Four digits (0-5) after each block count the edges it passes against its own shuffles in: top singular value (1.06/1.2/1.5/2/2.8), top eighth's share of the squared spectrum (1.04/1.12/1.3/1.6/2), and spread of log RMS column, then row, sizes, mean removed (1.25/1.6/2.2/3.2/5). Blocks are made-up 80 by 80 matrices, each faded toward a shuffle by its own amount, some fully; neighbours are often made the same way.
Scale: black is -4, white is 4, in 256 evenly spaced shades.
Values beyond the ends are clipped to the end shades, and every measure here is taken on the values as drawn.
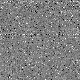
3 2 0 1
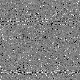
3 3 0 2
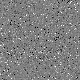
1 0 0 0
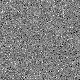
0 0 0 0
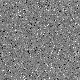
0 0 0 0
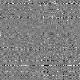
4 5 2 3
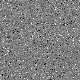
2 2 0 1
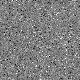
2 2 0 0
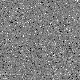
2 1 0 0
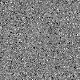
0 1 0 2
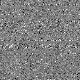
1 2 0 3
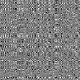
5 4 3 3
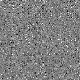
3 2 1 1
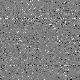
3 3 0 2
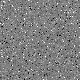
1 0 0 0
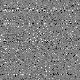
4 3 1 2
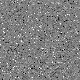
2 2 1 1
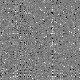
4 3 2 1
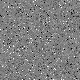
1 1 0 0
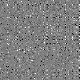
4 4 2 2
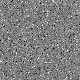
0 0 0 0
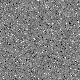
0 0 0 0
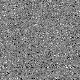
1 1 0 2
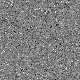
0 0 0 0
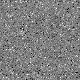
0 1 0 1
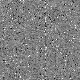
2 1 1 0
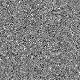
3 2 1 1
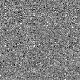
3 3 1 1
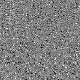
3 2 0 1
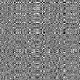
5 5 3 3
